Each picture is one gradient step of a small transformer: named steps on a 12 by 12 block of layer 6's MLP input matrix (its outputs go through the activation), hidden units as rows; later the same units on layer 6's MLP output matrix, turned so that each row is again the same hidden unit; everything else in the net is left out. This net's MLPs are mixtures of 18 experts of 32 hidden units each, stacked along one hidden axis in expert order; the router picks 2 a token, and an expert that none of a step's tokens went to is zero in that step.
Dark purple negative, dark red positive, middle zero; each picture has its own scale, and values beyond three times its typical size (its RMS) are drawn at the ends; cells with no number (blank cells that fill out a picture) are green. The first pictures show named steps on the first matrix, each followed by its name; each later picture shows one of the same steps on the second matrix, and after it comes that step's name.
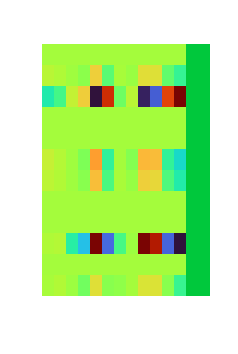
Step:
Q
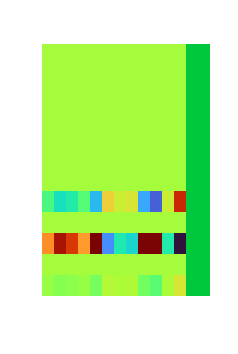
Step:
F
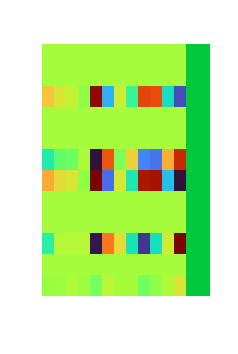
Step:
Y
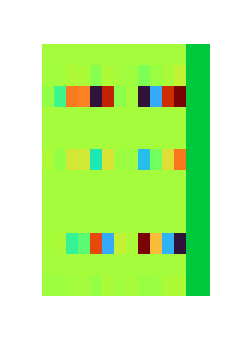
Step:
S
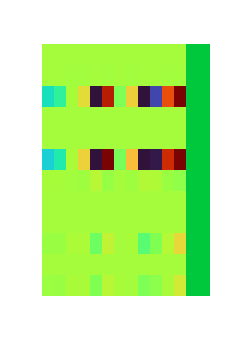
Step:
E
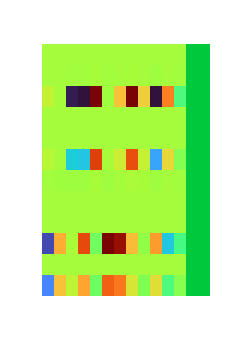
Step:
Q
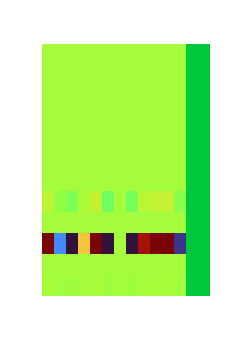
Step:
F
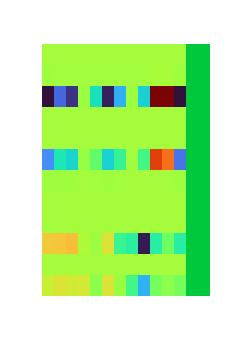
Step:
Q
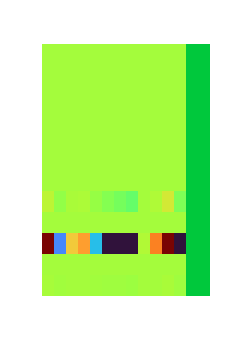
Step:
F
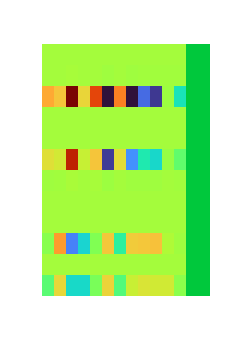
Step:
Q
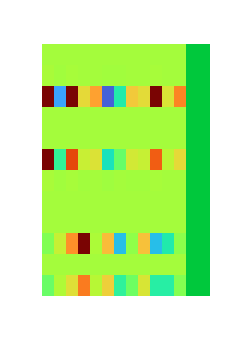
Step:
Q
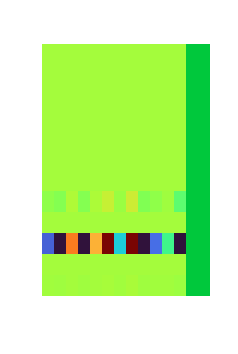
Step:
F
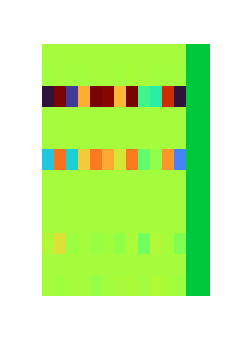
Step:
S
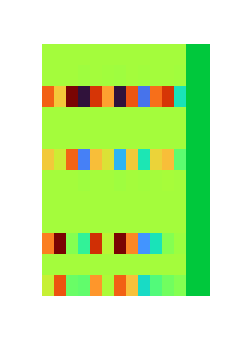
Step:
Q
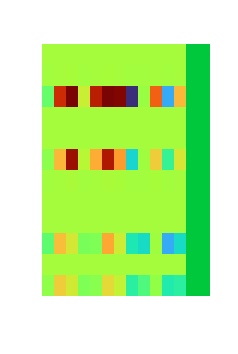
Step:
Q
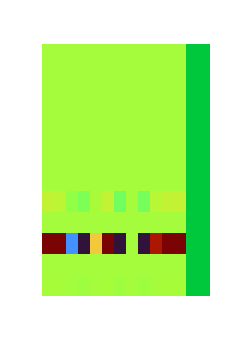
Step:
F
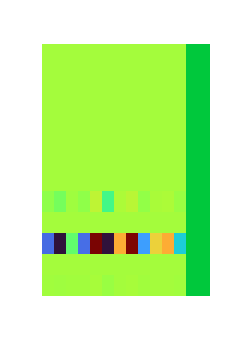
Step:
F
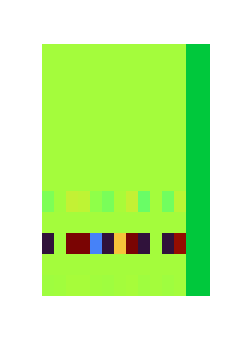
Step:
F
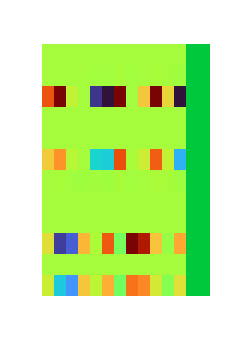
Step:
Q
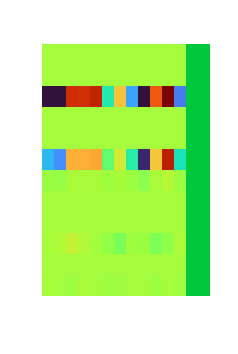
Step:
Y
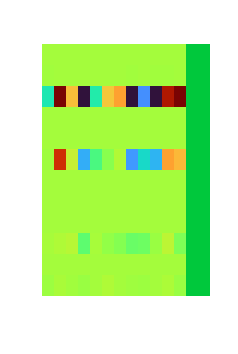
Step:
S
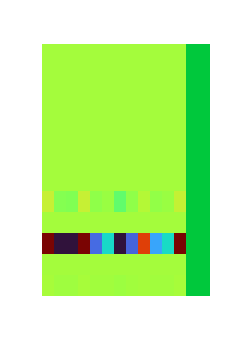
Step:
F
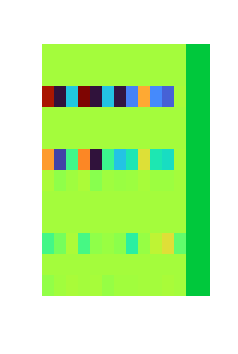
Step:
Y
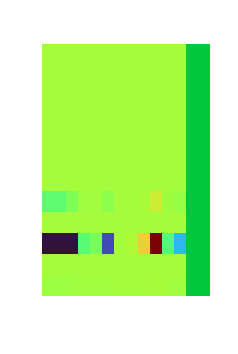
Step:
F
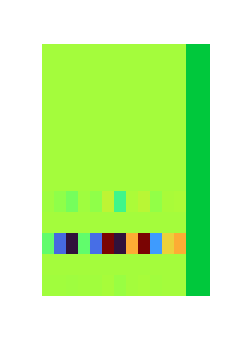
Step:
F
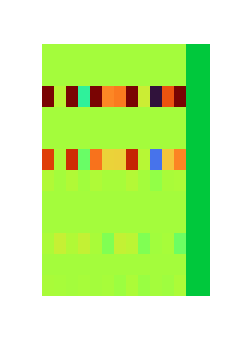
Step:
Y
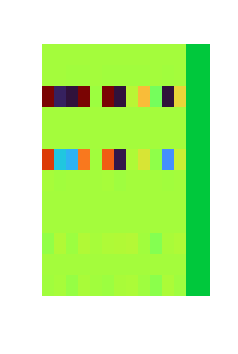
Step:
E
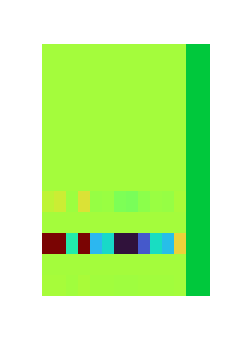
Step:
F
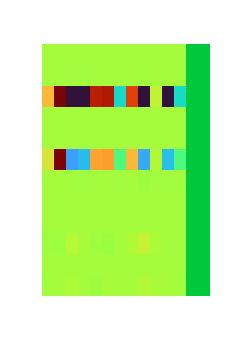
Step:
E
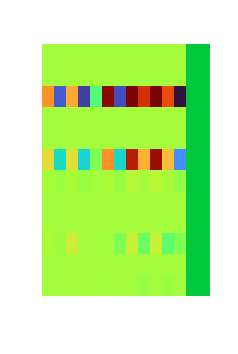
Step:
Y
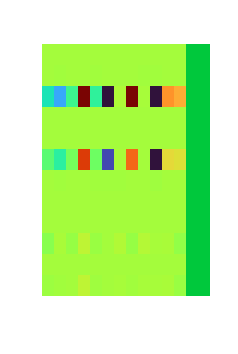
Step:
E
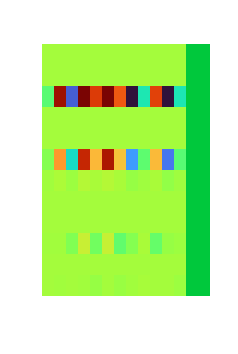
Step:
Y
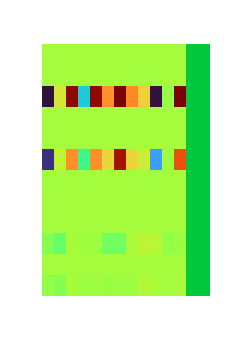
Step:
E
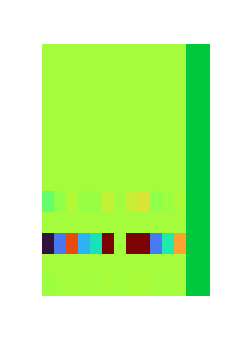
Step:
F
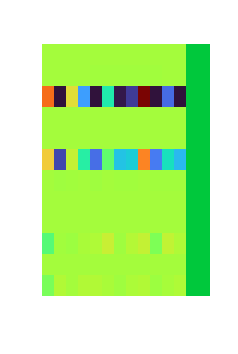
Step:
E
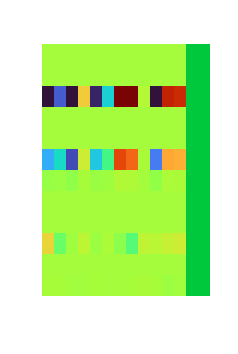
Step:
Y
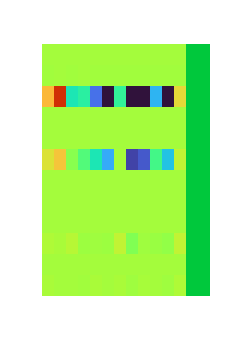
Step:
S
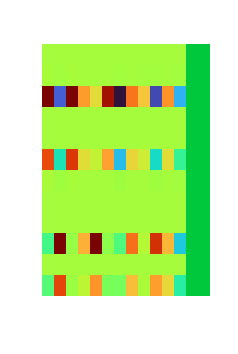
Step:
Q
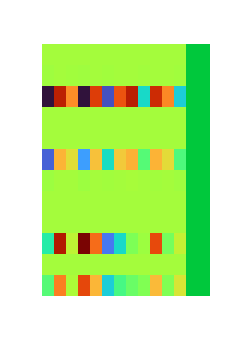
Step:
Q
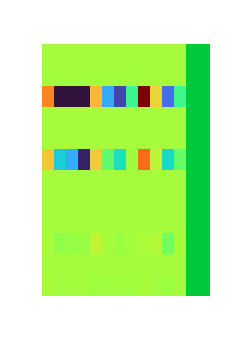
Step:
S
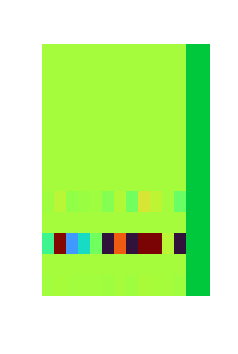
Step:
F
